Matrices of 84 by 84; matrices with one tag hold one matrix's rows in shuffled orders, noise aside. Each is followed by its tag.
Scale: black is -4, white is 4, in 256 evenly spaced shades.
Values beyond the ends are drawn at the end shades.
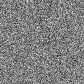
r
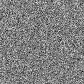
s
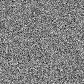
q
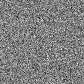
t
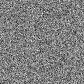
r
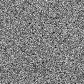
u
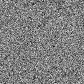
u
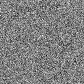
r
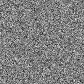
s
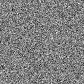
q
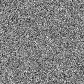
t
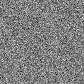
q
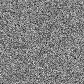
r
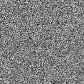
u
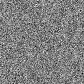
s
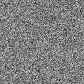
t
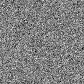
s
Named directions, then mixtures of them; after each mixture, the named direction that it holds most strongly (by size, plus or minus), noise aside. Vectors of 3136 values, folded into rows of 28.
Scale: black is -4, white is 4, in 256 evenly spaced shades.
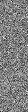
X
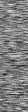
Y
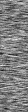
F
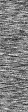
F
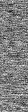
Y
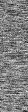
Y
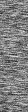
F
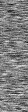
Y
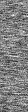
F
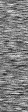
Y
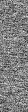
X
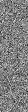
X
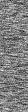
F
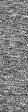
X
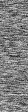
Y
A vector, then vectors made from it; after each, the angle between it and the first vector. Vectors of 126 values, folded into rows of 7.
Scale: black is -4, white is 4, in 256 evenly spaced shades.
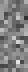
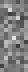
partly aligned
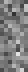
orthogonal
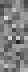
partly opposed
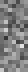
orthogonal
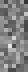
orthogonal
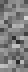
nearly opposite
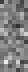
partly aligned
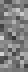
partly opposed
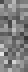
orthogonal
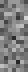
nearly opposite
